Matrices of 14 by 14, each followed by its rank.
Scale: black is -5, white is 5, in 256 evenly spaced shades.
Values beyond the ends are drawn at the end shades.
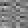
two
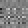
two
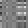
one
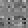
two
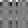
one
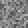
full rank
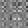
two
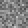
full rank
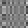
one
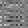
two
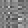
two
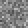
full rank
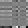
one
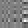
one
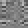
two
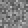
full rank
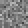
full rank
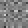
two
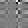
one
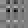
one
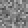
full rank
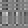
one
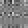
two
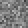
full rank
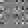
two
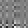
one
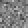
full rank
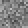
full rank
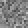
full rank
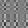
one
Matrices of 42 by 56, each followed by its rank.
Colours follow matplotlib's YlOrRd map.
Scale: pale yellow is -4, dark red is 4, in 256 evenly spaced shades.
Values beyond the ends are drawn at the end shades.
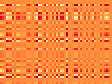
one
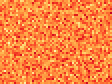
full rank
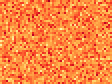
full rank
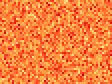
full rank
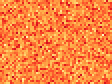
full rank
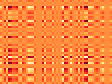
one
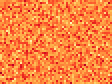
full rank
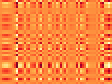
one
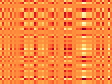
one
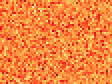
full rank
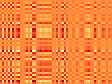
one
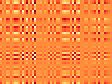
one
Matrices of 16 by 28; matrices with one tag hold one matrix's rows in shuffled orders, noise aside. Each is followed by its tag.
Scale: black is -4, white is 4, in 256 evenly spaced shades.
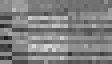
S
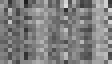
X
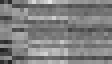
S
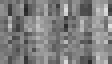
X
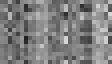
X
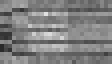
S
